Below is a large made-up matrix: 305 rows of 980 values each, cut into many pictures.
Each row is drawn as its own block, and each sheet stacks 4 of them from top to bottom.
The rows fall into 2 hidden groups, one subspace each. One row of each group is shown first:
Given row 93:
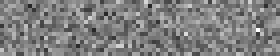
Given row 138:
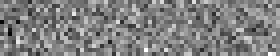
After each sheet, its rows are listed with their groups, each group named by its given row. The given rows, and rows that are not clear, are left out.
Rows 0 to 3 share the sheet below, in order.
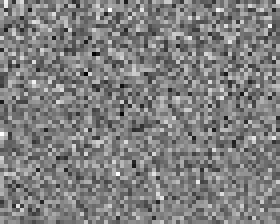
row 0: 138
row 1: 138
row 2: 138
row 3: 138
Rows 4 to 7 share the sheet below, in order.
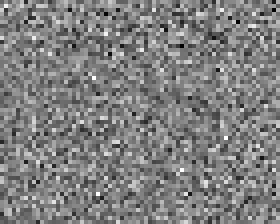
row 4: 138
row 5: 93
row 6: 93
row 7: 138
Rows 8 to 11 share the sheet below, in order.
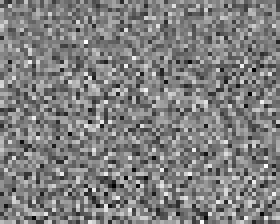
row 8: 138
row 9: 93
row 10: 138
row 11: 93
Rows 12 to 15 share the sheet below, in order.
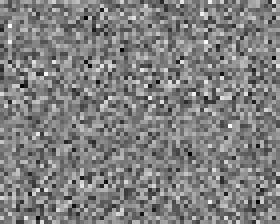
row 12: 138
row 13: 138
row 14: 93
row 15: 93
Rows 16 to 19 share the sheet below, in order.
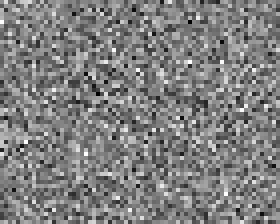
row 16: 138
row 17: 93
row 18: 138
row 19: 93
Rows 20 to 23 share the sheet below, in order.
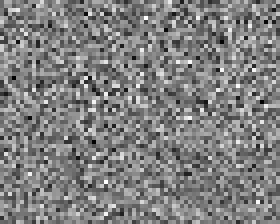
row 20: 138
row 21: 93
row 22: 93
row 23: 93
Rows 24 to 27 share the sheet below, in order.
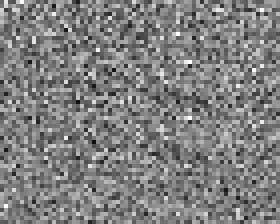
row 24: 138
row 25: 93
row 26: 93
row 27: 93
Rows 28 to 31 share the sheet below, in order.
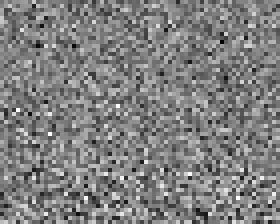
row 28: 138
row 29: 93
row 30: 138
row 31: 93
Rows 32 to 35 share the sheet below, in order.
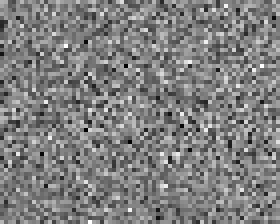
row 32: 138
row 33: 93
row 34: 138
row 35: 93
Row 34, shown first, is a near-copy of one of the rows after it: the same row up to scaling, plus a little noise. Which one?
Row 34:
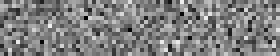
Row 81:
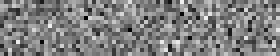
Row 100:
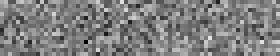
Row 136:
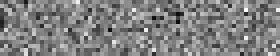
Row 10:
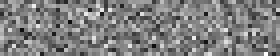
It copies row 81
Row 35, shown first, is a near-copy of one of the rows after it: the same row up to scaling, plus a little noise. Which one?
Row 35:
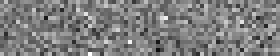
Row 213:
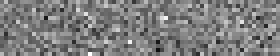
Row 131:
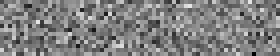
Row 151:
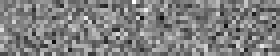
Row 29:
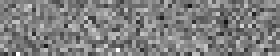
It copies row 213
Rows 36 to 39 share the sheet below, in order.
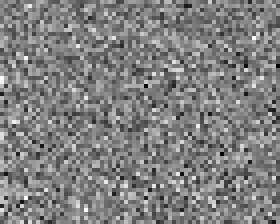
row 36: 93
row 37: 138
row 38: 138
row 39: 138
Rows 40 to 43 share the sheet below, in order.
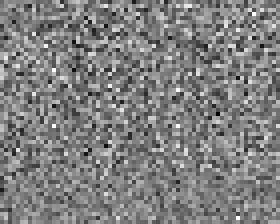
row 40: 93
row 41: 138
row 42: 138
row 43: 138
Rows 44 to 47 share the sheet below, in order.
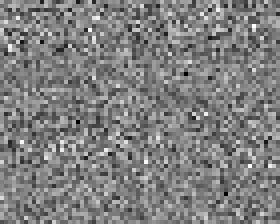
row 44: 138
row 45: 93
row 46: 138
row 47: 93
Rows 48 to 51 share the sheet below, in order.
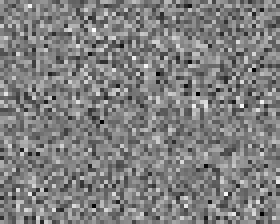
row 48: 93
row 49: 93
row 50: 138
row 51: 93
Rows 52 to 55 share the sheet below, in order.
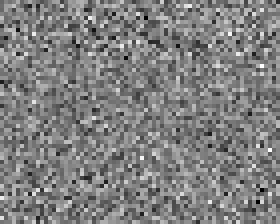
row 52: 93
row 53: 138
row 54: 93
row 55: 93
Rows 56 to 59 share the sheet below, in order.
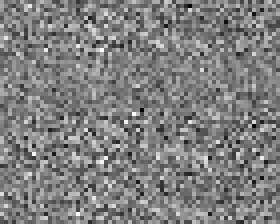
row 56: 93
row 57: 138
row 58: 93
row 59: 93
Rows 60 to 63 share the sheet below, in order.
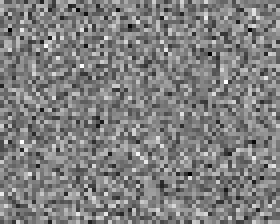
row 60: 138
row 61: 93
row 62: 138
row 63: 93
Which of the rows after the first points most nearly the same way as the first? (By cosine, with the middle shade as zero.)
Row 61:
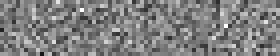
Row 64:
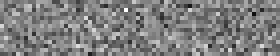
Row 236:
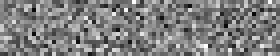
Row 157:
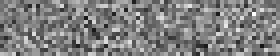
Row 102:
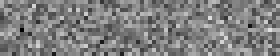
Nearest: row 157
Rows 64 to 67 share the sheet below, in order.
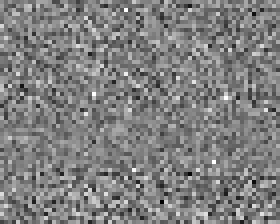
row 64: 93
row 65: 138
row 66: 138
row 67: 93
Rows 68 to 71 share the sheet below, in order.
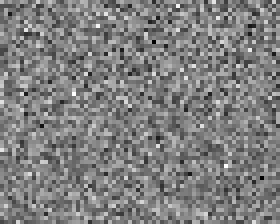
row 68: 138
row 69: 138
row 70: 138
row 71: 93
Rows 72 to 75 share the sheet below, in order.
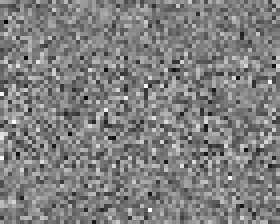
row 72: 138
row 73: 138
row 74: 138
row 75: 138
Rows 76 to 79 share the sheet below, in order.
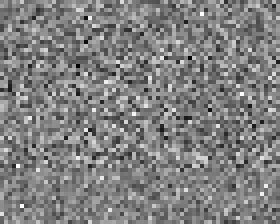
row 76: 138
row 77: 138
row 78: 93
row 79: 138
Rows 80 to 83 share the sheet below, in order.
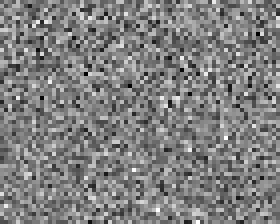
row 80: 93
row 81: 138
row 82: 93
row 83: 93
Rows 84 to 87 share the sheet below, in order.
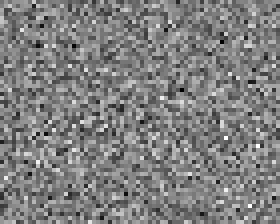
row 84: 138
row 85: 138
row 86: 93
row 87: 93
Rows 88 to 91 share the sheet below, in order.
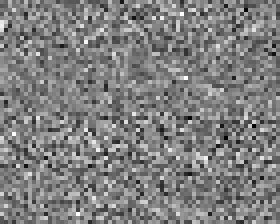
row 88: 138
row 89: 138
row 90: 93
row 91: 93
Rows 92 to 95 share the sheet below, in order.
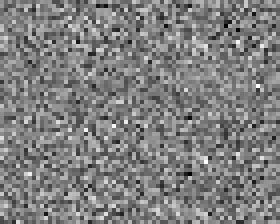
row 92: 93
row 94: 93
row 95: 93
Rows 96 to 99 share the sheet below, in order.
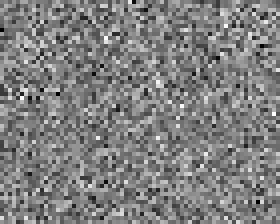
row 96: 93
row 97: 138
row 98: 138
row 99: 93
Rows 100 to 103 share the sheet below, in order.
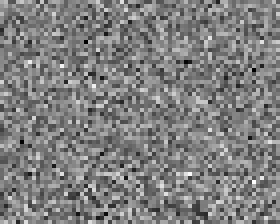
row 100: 138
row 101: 93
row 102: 138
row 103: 93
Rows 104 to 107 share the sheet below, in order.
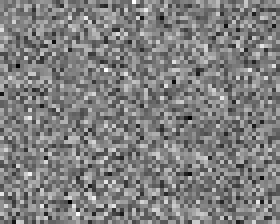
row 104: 93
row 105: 138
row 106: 93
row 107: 93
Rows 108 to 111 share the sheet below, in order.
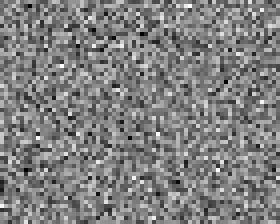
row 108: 93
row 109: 93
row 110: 138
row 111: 138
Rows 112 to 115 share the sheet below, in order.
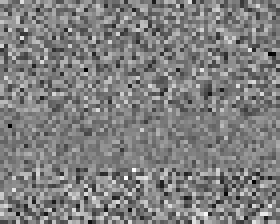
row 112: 138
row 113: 138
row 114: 93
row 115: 93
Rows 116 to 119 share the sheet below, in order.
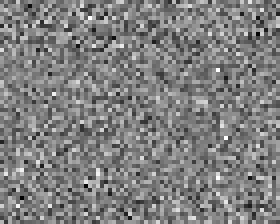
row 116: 93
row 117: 93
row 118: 93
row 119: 138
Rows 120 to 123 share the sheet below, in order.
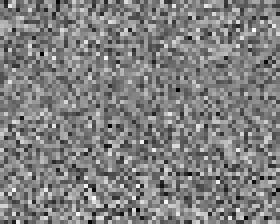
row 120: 138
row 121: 138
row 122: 138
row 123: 93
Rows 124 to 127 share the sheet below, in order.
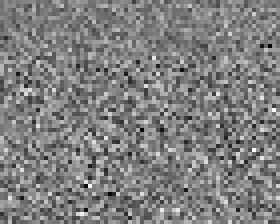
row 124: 93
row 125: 138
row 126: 93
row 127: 138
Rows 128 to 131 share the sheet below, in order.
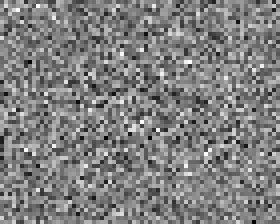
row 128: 138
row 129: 93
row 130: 138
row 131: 93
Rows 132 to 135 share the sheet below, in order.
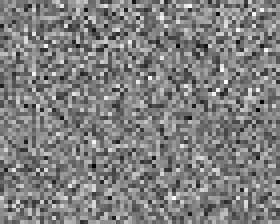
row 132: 93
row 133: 93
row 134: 93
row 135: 138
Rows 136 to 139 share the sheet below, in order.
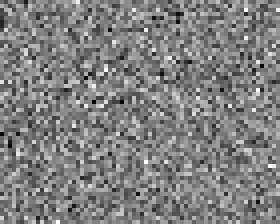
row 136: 138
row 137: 93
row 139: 93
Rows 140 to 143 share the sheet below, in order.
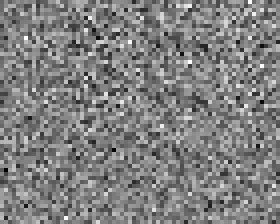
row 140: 93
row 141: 93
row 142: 93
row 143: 138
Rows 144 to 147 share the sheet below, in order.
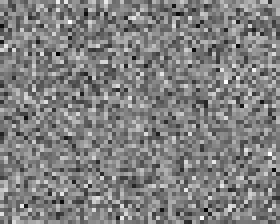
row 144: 138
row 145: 93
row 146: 138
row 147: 138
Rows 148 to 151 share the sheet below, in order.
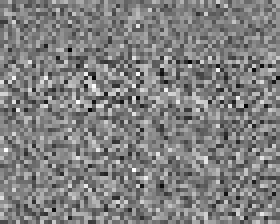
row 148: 138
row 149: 93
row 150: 93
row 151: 93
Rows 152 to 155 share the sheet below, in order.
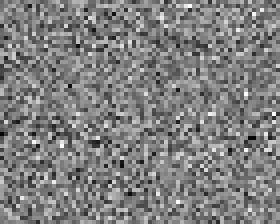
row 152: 93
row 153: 138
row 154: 138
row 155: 138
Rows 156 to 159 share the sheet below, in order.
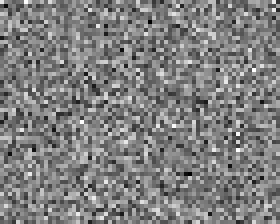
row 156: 138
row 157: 93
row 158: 138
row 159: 93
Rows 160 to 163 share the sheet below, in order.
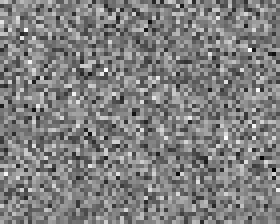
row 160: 138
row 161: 93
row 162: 93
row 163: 138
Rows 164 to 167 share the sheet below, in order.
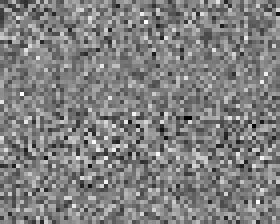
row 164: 138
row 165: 138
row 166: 93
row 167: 93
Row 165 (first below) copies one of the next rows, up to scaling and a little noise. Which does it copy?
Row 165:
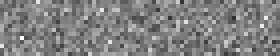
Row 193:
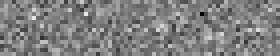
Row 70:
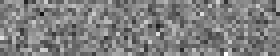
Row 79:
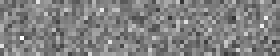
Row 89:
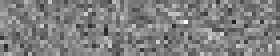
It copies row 79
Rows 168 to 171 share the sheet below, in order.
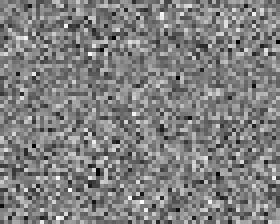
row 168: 93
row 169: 138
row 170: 93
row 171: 138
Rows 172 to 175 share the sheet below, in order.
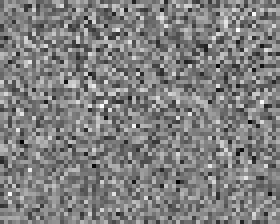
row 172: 93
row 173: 93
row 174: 138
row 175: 138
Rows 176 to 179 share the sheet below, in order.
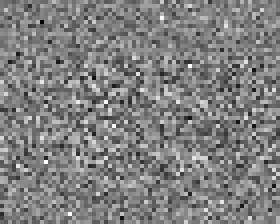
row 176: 93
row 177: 93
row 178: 93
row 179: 138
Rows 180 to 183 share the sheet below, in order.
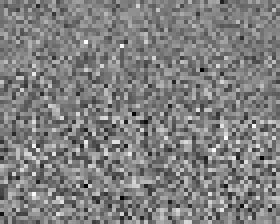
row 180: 138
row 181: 138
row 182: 93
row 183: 138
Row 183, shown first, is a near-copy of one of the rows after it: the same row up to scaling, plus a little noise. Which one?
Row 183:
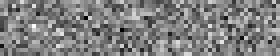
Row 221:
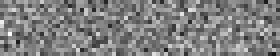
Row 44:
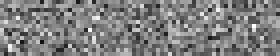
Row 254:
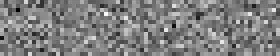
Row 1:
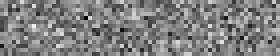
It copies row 1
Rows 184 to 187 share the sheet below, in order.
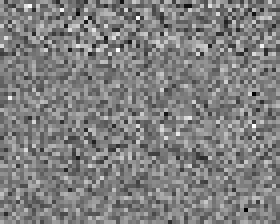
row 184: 93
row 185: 93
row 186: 93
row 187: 138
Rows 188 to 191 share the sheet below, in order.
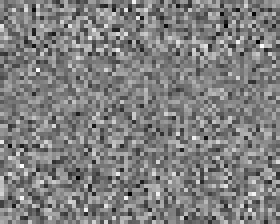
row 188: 93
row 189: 138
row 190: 138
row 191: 138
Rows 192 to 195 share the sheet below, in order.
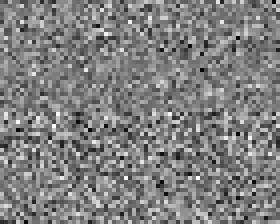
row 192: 138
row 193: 138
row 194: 138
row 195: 93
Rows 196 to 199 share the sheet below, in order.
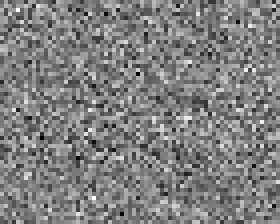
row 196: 138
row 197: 93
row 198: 93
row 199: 93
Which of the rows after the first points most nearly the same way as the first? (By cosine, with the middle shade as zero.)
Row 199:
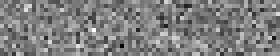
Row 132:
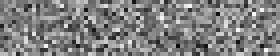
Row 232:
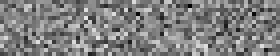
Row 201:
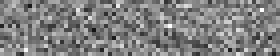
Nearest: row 232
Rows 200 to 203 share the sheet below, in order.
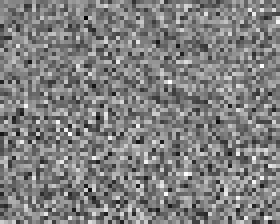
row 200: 93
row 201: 93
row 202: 138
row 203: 93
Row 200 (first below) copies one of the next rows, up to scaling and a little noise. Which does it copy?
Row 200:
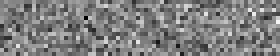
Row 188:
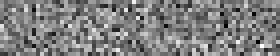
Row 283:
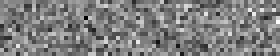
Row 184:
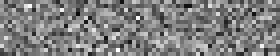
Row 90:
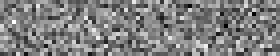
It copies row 283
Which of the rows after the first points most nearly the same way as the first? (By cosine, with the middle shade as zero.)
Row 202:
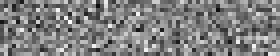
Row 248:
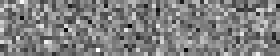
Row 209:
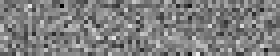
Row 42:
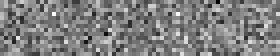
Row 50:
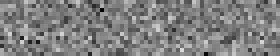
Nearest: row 50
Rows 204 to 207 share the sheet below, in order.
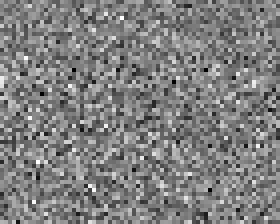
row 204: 93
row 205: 138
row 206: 93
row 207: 93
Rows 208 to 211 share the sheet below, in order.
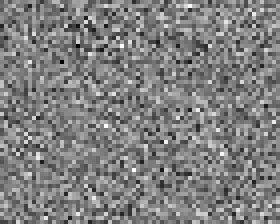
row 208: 93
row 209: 93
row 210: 138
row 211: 93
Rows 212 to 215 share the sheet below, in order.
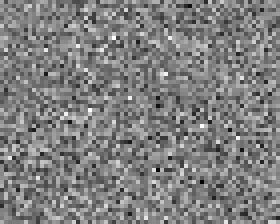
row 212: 93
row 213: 93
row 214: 138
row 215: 138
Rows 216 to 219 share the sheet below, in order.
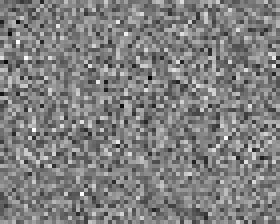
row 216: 138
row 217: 138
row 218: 93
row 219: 93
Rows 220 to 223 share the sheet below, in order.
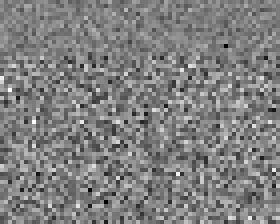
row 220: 93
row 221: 138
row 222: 93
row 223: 138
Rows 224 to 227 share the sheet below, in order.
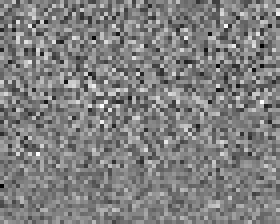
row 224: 93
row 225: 93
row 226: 138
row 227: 138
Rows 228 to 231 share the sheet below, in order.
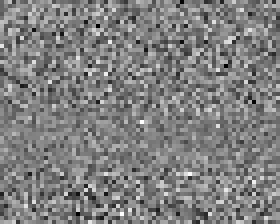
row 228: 138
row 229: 138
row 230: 93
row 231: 93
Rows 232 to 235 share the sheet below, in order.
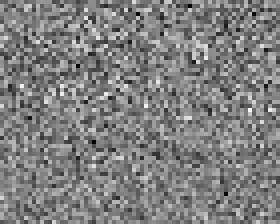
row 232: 93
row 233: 138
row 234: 93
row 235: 93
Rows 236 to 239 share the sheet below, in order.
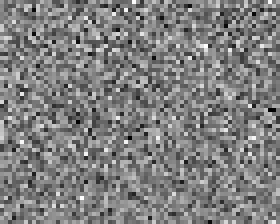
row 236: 93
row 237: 138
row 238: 138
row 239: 138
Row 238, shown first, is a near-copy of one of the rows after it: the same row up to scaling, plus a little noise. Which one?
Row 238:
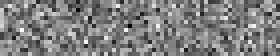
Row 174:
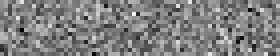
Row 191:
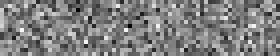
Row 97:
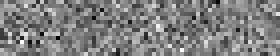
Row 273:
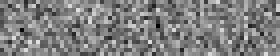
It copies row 191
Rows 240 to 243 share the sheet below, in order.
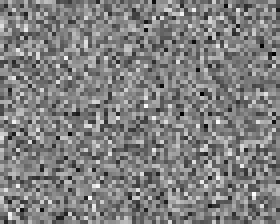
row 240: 138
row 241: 138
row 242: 138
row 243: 138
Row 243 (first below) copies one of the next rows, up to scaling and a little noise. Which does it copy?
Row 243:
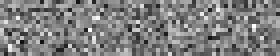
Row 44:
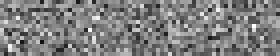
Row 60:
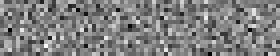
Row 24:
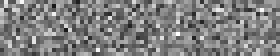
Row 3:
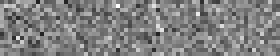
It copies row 44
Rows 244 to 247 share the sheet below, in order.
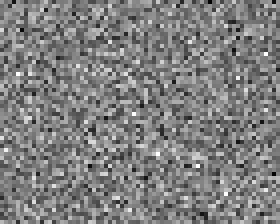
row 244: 138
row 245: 138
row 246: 93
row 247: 93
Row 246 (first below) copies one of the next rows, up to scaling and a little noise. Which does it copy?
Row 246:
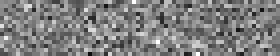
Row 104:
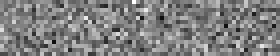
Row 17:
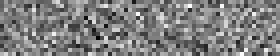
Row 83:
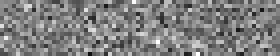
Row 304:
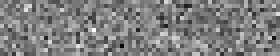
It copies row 83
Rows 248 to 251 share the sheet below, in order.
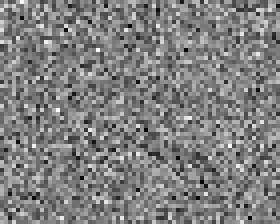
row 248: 138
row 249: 93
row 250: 93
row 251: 138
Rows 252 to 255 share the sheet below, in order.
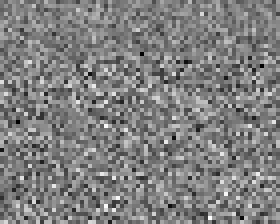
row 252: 138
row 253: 93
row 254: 138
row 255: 93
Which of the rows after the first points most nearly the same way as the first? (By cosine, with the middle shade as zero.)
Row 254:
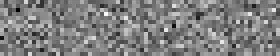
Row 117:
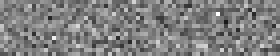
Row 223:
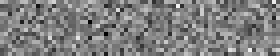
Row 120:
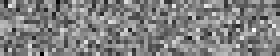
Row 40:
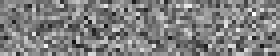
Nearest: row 120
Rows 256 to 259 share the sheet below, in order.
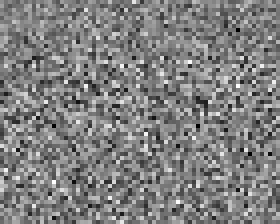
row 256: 93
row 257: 93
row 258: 138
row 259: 138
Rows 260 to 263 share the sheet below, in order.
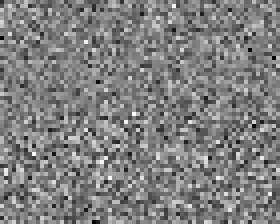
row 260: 138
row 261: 138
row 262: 93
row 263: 138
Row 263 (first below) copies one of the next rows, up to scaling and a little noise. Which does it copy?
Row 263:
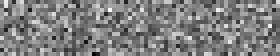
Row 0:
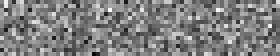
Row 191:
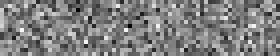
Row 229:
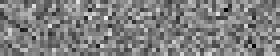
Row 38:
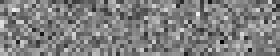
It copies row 0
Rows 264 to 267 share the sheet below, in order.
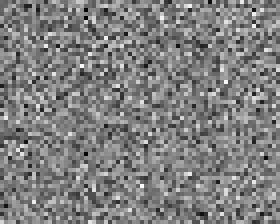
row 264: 93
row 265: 93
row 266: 138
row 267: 93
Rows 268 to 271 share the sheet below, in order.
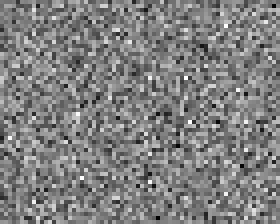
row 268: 93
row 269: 138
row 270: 138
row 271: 93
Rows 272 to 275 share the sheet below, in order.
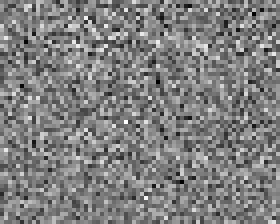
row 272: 93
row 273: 138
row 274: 93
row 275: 138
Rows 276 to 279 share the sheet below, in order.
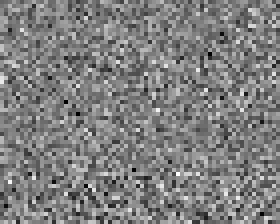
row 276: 138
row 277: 138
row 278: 93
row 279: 93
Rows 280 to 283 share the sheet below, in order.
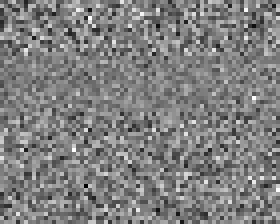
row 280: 138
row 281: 93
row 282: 138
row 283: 93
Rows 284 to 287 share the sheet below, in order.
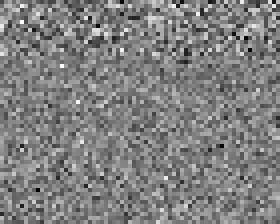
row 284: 138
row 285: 93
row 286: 138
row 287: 138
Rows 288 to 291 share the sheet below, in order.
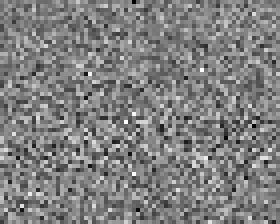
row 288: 93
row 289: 138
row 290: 93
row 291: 138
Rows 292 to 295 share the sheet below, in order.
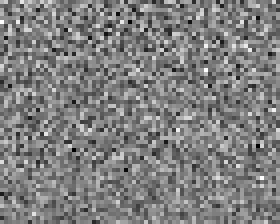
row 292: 138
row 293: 138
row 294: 93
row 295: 138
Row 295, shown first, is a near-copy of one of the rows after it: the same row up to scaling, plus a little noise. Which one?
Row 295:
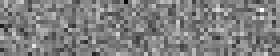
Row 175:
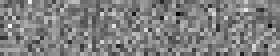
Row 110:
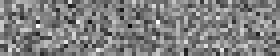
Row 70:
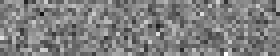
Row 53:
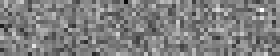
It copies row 53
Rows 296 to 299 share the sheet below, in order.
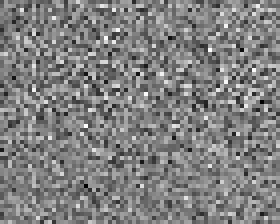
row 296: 93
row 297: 93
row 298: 138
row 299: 93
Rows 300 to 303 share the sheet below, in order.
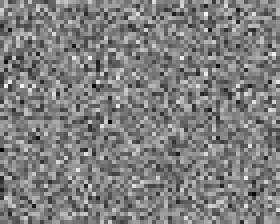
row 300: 138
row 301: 138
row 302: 138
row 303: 138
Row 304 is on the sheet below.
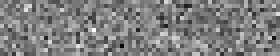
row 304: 93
